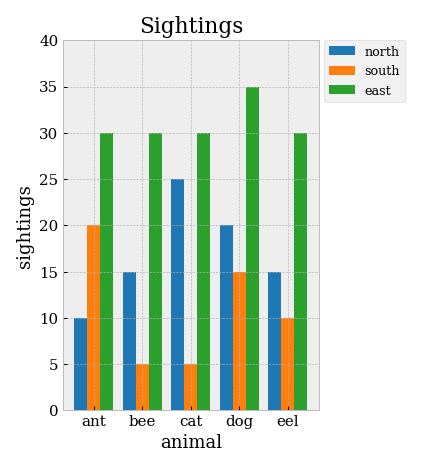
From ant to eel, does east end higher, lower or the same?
the same
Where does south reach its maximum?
ant
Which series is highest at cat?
east
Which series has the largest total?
east
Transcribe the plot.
Title: Sightings
x-axis: animal, ticks ant bee cat dog eel
y-axis: sightings, ticks 0 5 10 15 20 25 30 35 40
Legend: north, south, east
Values:
north: 10 15 25 20 15
south: 20 5 5 15 10
east: 30 30 30 35 30
